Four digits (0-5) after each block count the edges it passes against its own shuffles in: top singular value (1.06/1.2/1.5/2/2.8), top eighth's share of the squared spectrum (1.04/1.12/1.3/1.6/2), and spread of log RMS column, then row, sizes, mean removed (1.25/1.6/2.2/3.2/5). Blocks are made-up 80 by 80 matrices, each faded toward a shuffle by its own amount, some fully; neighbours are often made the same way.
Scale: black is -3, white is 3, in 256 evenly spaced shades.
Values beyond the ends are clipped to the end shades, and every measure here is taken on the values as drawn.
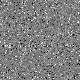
1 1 0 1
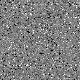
1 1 0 2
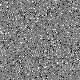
0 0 0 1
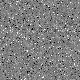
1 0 0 0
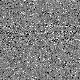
1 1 0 2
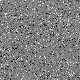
0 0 0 0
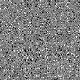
4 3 2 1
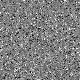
0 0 0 0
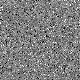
1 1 0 1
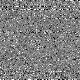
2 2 0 3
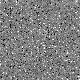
0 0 0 0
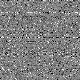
3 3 0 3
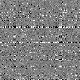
4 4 1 3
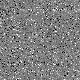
2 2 0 1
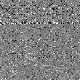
3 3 1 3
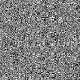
4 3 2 2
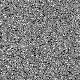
1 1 0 0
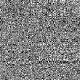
4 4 2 2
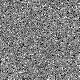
1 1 0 0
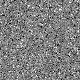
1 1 0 0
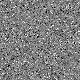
0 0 0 1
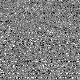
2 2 0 3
